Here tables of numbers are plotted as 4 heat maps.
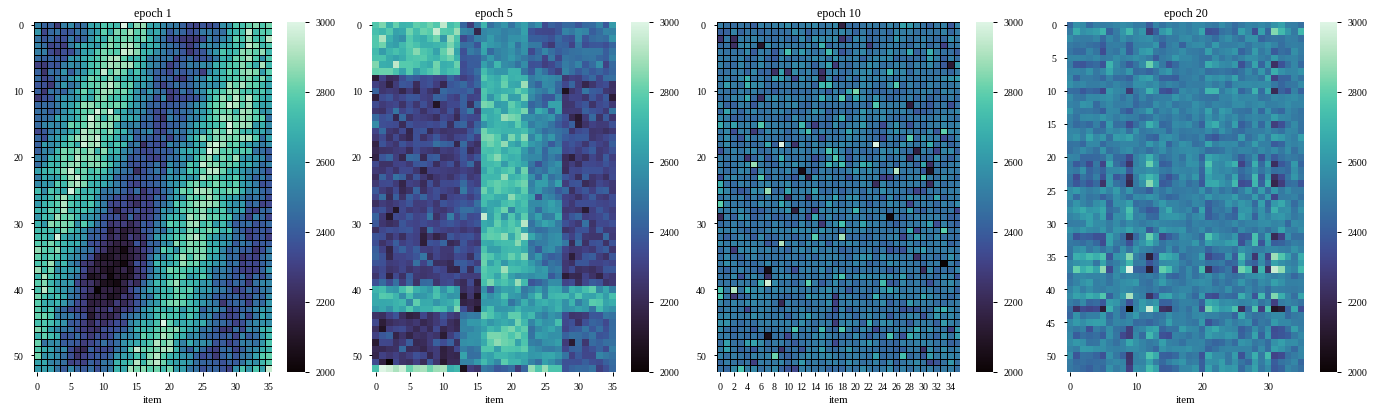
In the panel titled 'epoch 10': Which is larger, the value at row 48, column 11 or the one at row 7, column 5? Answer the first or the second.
the second
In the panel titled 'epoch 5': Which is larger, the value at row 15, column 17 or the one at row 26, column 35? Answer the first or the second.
the first
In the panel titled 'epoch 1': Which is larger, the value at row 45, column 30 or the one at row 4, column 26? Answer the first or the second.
the second
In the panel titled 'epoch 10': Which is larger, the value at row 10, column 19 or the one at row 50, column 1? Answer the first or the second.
the first
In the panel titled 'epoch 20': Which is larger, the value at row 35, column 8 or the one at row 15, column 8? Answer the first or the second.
the first
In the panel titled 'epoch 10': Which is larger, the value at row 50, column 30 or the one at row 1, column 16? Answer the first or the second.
the second
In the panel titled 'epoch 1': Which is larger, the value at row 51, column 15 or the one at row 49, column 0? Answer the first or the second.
the first
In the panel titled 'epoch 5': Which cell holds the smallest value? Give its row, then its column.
51, 2
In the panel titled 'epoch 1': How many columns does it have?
36
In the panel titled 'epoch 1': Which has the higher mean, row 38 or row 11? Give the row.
11
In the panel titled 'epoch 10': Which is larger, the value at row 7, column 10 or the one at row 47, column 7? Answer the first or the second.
the first
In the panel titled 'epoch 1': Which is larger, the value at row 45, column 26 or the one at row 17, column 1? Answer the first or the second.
the first
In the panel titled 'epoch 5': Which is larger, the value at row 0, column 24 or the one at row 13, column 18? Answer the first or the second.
the second
